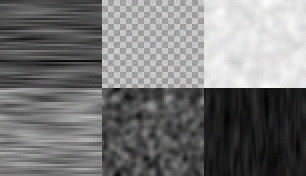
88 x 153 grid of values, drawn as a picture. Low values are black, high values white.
The table splits into 2 rows of 3 panels. Panel 1,1: low, streaked across. Panel 1,2: high, checkered. Panel 1,3: very high, blotchy, faint in contrast. Panel 2,1: middling, streaked across. Panel 2,2: low, blotchy. Panel 2,3: very low, streaked downward, faint in contrast.
